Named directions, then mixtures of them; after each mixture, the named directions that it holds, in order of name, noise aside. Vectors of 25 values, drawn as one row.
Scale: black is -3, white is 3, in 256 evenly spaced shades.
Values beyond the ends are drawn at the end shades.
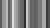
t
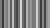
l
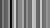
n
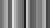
t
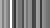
n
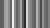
l, t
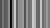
n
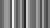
l, t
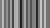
l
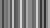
l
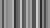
l, n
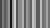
n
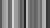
t
